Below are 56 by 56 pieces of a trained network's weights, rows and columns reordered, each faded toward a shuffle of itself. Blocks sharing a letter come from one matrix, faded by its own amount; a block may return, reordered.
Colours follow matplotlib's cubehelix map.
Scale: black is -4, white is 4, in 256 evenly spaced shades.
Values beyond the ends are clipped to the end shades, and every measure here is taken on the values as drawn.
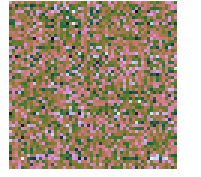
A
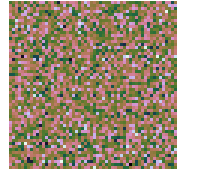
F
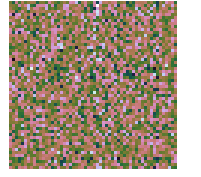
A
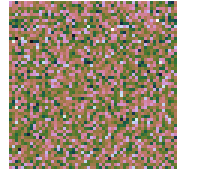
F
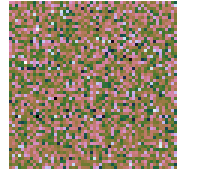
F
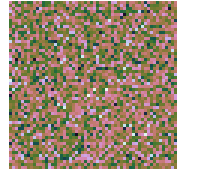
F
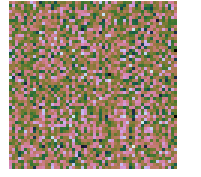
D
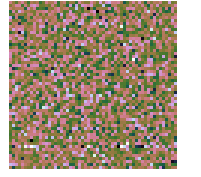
F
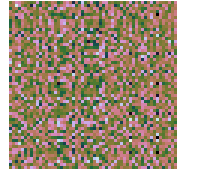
D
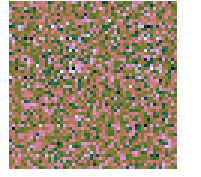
F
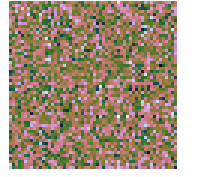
A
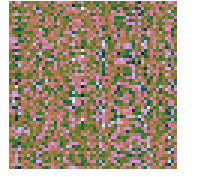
D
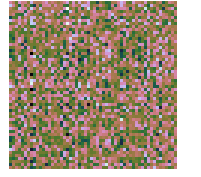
D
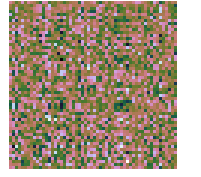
D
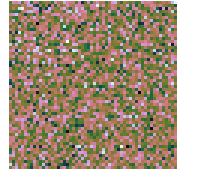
F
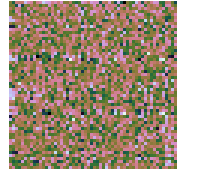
A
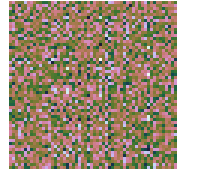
D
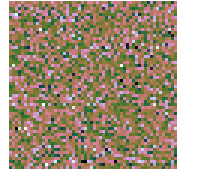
F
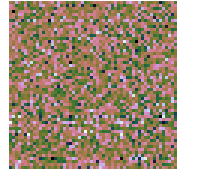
F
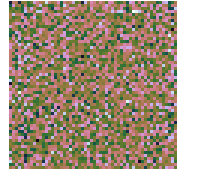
A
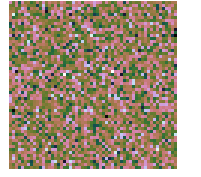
F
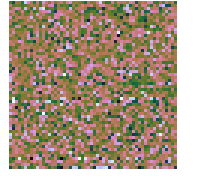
F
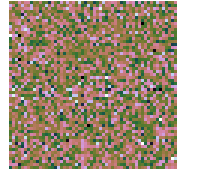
F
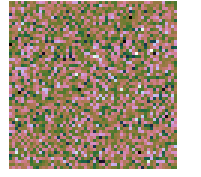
F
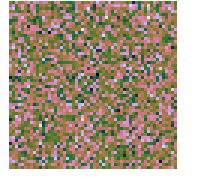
A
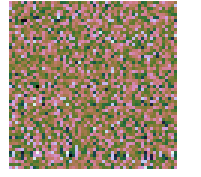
A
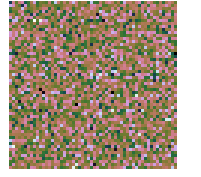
F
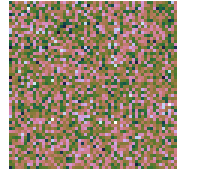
A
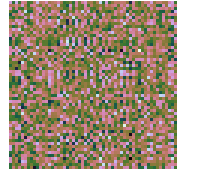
D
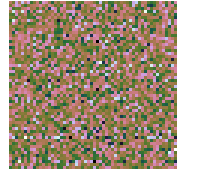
F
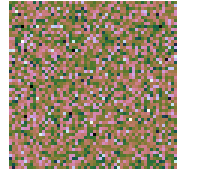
F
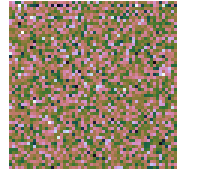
F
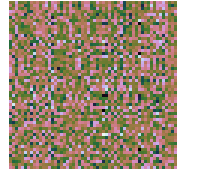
D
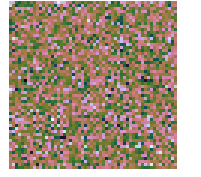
A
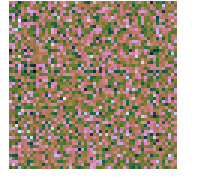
A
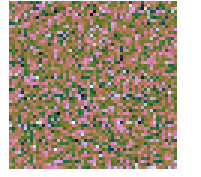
F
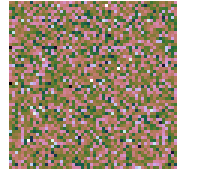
F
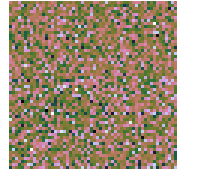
F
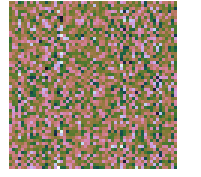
D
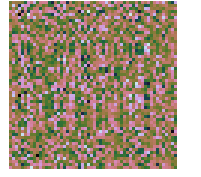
D
